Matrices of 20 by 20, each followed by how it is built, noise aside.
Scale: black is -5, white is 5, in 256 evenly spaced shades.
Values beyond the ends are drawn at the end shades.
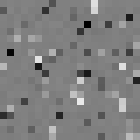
sparse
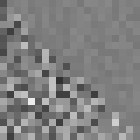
lower triangular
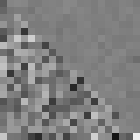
lower triangular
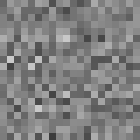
low rank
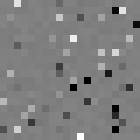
sparse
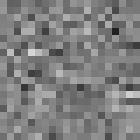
low rank
